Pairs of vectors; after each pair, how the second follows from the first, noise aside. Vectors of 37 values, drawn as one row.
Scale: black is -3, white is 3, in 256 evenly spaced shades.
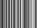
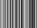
negated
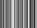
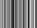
negated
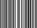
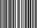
copied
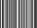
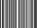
copied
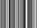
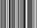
copied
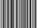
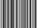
copied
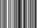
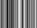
negated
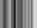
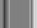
partly zeroed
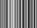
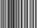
negated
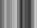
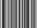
shuffled
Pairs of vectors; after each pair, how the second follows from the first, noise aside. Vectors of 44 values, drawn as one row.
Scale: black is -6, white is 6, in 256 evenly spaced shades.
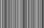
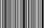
scaled up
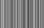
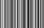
scaled up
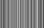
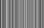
reversed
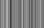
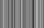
reversed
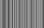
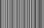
reversed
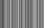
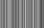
reversed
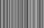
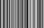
scaled up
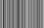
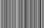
reversed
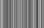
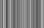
reversed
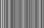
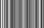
scaled up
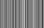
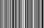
scaled up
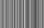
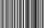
scaled up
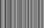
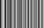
scaled up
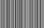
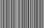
reversed
